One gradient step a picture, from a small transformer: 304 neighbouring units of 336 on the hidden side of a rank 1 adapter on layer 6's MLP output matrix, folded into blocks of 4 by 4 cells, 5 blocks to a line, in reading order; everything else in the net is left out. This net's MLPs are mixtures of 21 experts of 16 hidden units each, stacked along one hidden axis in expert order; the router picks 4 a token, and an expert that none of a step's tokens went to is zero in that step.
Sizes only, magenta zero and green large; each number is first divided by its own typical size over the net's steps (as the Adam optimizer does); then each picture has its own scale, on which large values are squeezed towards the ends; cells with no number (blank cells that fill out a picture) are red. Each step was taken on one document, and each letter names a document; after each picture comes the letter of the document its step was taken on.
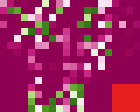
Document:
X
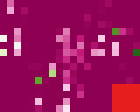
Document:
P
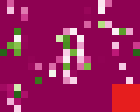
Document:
P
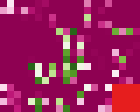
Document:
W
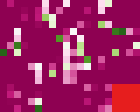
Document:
P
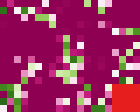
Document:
W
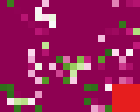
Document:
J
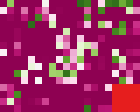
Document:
W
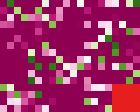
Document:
J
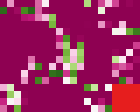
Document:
W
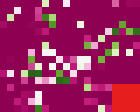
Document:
J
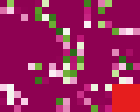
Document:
W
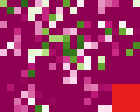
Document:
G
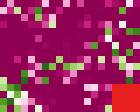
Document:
J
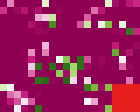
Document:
J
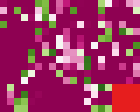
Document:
G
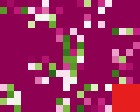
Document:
W
